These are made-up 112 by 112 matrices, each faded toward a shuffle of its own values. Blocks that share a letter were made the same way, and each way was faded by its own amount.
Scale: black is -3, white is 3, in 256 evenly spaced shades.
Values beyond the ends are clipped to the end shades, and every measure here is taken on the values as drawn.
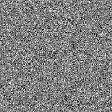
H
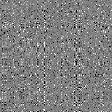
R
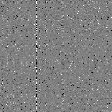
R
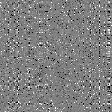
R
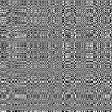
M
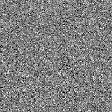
H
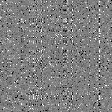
R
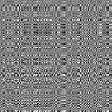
M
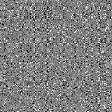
R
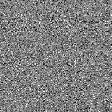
H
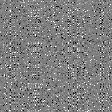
R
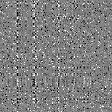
R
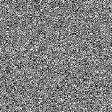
H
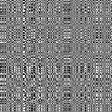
M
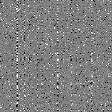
R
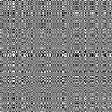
M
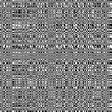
M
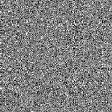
H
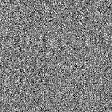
H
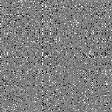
R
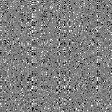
R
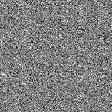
H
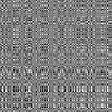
M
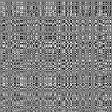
M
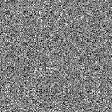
H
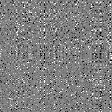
R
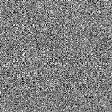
H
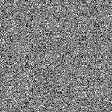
H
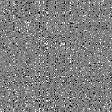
R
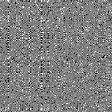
R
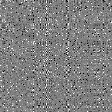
R
